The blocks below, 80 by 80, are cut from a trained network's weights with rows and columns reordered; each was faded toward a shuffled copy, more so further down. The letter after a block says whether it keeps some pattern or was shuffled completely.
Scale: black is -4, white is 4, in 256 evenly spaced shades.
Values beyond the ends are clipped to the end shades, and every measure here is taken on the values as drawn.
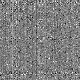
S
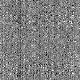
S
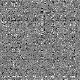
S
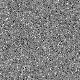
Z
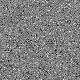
Z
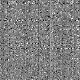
S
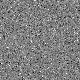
Z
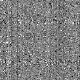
S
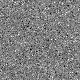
Z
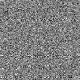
S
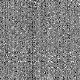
S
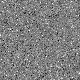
Z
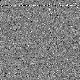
S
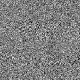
S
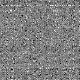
S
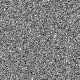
Z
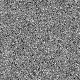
Z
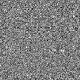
S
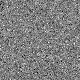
Z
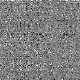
S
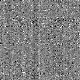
S
